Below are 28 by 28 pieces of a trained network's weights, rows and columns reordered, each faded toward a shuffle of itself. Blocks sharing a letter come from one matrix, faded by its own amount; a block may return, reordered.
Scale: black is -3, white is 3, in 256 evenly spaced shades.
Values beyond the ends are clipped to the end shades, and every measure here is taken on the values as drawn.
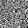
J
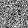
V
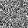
V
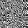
J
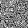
J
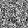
J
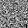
V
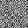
J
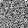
V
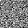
V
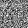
V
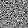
V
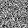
V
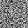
J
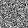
V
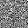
V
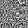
J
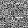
J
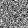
V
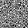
V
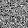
V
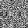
J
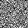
V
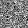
V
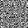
J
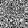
J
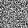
V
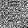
J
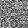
J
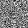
V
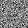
V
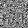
V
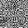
J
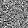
V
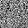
V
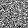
V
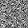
J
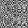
J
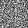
V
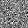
V
